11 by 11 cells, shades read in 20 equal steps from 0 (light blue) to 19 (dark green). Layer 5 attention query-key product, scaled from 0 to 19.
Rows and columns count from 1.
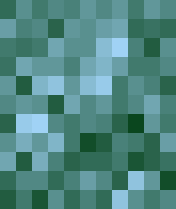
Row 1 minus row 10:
0 -1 2 -4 0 1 0 -7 10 0 -8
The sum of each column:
124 107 95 105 117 105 98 100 127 124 129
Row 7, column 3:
0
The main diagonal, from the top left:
14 11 12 8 8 10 11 11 17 8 10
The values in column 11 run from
7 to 18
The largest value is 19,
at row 7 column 9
